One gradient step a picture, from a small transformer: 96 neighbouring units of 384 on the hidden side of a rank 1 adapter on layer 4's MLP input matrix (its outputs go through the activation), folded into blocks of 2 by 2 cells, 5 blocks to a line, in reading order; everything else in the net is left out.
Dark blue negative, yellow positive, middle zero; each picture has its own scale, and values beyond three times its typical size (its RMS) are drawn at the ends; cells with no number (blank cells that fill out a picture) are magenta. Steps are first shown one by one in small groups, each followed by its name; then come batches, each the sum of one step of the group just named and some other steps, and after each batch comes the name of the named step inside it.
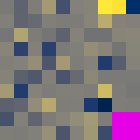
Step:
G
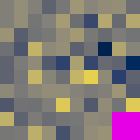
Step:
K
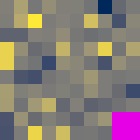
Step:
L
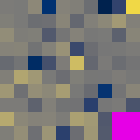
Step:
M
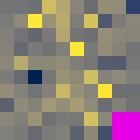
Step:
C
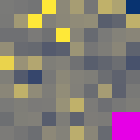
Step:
C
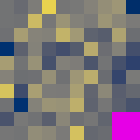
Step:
G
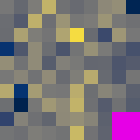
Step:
G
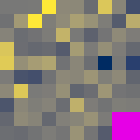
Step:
C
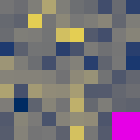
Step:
M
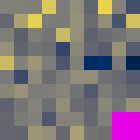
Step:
K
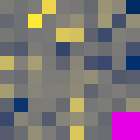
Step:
K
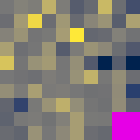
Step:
L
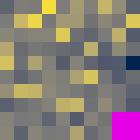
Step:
K
